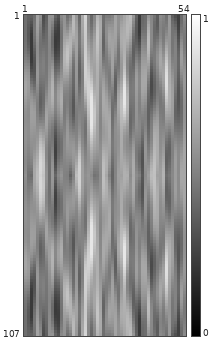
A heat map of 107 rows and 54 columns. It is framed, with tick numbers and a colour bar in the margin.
Streaks run downward. The histogram is bell-shaped. The top and bottom halves mirror each other.
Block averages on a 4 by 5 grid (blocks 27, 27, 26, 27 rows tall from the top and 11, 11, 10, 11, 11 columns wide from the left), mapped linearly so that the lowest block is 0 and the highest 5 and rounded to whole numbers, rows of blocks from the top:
04432 | 33533 | 33533 | 04432
